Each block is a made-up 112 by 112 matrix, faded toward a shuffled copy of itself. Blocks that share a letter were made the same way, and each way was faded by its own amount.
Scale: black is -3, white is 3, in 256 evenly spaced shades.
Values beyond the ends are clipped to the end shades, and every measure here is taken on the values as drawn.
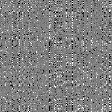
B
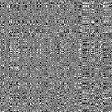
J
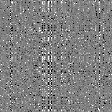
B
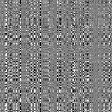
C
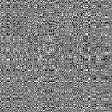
J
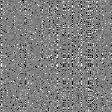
B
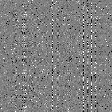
B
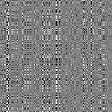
C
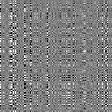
C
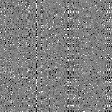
B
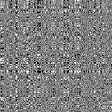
J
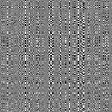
C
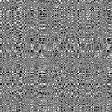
J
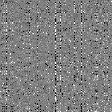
B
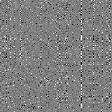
B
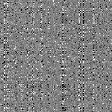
B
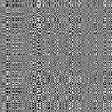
C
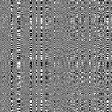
C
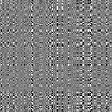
C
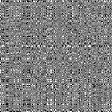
J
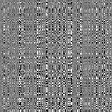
C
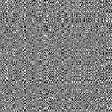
J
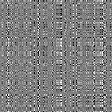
C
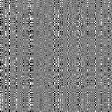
C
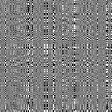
C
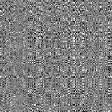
J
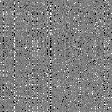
B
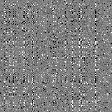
B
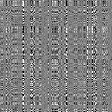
C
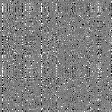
B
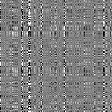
C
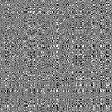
J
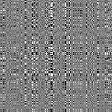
C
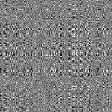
J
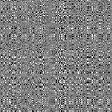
J
